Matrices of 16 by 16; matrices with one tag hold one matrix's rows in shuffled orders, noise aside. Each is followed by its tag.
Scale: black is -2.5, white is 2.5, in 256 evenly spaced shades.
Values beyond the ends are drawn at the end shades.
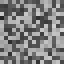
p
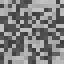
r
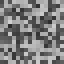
r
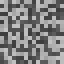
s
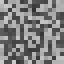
p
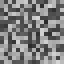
s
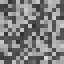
p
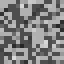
r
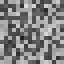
p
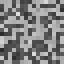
r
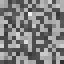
p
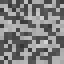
r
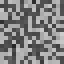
p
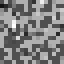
r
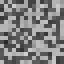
r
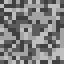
r
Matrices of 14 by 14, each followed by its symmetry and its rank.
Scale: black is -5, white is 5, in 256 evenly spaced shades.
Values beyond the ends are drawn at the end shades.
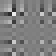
symmetric, rank one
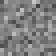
neither, full rank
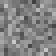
neither, full rank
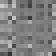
neither, rank two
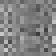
neither, rank three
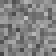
neither, full rank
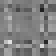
antisymmetric, rank two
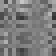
neither, rank two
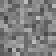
neither, full rank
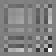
symmetric, rank one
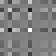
symmetric, rank one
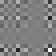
symmetric, rank one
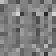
neither, rank three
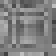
antisymmetric, rank two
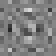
antisymmetric, rank two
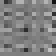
neither, rank two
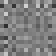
antisymmetric, rank two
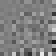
antisymmetric, rank two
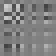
symmetric, rank one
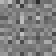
neither, rank three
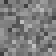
neither, full rank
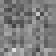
neither, rank three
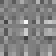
neither, rank two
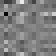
neither, rank two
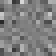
antisymmetric, rank two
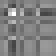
symmetric, rank one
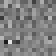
neither, rank three
